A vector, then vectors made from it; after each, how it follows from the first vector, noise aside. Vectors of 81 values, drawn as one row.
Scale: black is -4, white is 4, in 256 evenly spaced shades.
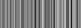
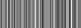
negated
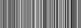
sign-scrambled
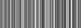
negated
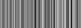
copied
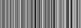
copied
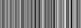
copied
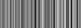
copied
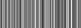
negated
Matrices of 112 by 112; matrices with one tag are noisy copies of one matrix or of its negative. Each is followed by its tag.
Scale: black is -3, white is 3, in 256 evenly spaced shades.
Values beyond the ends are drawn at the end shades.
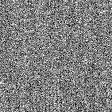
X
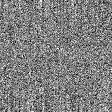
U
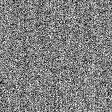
X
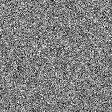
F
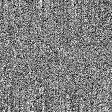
U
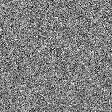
F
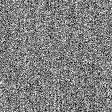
X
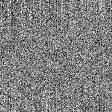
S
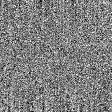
U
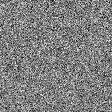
F
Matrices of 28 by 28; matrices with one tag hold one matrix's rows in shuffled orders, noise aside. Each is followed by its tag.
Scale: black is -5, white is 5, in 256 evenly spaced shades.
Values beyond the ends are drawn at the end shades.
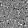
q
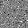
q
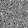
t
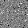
q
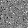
t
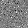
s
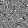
q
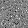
s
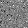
t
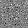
s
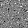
q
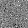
s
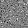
t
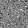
q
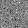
s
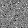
s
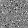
s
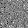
t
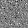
s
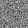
s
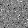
q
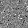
q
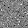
q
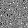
t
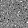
q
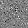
s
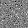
s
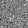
t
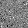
t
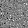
t
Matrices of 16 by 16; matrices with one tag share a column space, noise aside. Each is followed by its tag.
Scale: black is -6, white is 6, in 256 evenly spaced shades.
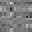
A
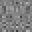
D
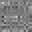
D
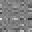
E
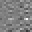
E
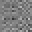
E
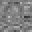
D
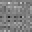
D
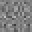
A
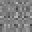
A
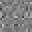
A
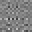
E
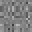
A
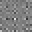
E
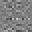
E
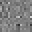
A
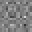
A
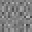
A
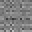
E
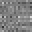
D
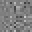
D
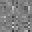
D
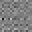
E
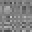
D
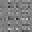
E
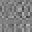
A
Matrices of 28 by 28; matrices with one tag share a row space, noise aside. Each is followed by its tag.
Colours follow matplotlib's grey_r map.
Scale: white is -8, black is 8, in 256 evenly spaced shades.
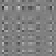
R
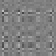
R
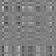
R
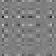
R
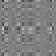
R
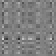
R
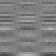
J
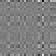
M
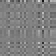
M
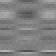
J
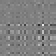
M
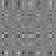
R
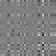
M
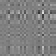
M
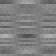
J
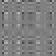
R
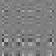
R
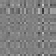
M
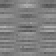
J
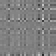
M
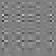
R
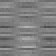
J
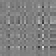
M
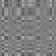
R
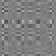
R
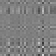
M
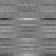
J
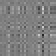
M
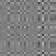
M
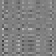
R
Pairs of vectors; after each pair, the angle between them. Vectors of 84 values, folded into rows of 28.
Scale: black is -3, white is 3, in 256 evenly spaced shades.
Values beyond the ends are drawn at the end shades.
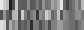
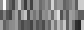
partly aligned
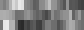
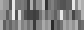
orthogonal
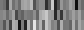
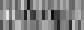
orthogonal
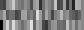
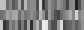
partly opposed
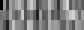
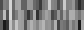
partly aligned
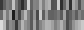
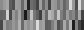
partly opposed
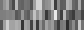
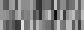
nearly opposite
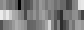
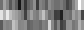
nearly parallel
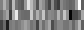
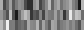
nearly opposite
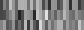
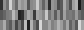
nearly parallel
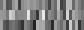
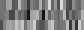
nearly opposite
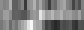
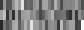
orthogonal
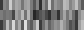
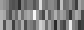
partly opposed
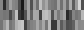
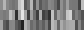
nearly opposite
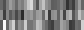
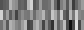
partly aligned
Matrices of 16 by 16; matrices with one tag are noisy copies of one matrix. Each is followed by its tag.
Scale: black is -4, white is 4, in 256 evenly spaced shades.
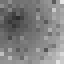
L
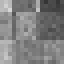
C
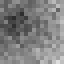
L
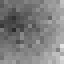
L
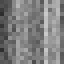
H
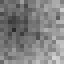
L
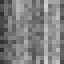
H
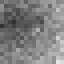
L
